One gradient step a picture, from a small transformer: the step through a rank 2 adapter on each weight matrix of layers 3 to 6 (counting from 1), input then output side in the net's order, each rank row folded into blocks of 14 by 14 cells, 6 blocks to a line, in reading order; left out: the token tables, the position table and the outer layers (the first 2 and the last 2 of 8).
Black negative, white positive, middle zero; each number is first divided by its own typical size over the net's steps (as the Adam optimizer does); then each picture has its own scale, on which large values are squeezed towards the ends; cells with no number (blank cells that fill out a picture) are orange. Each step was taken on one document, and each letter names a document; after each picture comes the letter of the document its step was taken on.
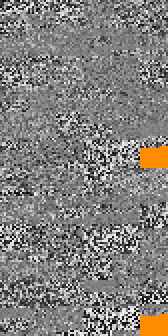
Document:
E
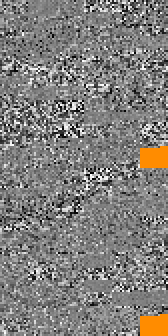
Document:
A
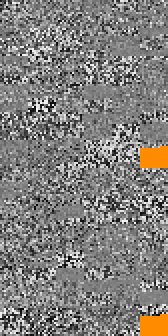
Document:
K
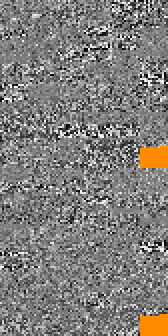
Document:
A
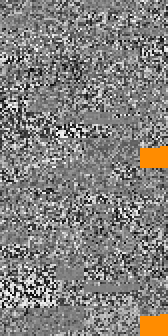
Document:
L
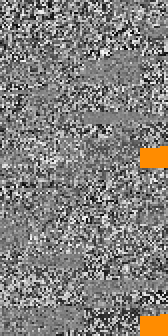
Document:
L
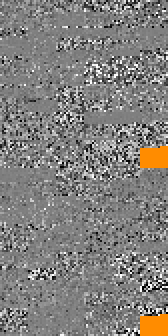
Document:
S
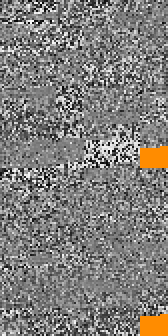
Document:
K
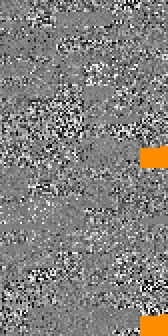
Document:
S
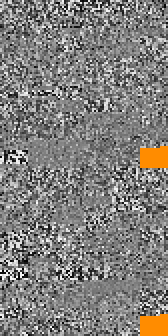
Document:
K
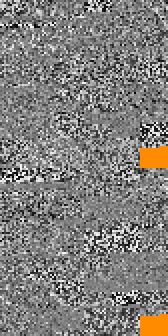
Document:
E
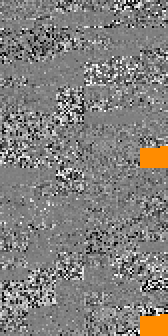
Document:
S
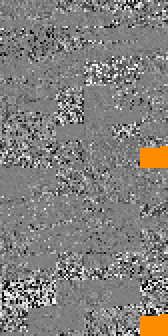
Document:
S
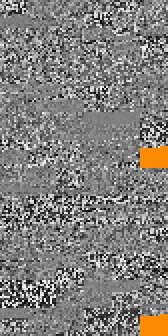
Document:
L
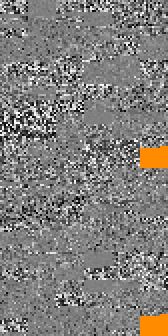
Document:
A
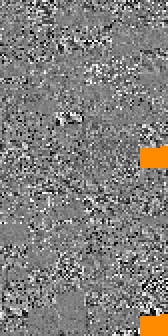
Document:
S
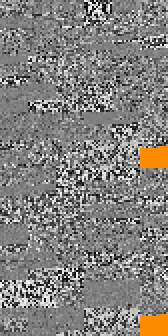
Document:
L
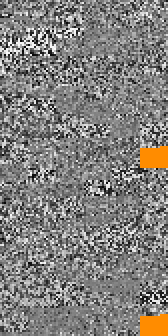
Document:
E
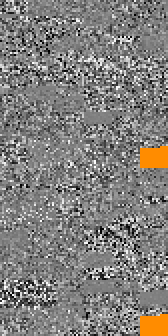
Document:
A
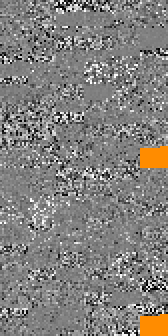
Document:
S
